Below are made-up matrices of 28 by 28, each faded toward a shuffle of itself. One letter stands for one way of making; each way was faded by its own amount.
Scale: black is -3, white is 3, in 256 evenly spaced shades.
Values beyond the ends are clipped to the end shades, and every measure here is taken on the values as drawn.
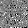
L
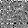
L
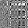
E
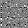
L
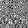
L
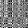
E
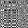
E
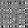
E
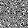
L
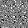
L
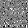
L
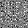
L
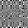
E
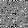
L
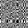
E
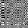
E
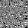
L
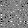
L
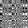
E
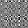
E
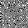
L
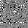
L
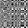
E
